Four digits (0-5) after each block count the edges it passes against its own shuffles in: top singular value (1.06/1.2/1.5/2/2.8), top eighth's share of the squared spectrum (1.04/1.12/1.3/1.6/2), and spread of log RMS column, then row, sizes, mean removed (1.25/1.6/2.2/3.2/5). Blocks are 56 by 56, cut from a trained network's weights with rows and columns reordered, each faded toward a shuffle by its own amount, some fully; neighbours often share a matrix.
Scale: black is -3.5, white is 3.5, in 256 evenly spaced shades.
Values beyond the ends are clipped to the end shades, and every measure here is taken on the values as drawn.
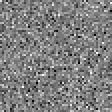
0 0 0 0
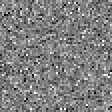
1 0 0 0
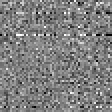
3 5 2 3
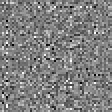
3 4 2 2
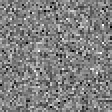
2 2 0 1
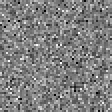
1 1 0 0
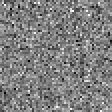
0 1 0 0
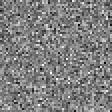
1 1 0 0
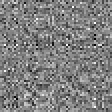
3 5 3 2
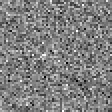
1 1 0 0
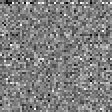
3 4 1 2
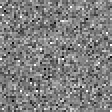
0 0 0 0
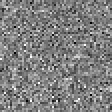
3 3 1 1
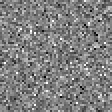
1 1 0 0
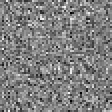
3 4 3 1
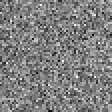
2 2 0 0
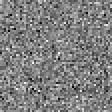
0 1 0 1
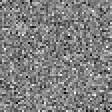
0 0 0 0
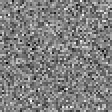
0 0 0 0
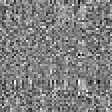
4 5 2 2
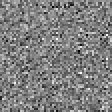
3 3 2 1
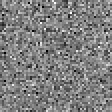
2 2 0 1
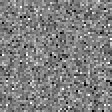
0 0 0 0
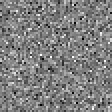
1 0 0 0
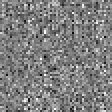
3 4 2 2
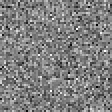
2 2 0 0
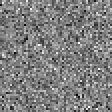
1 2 0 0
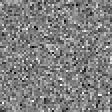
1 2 0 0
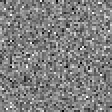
0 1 0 0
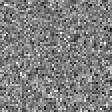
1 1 0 0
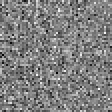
2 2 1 0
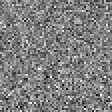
0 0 0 1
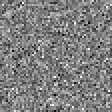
0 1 0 0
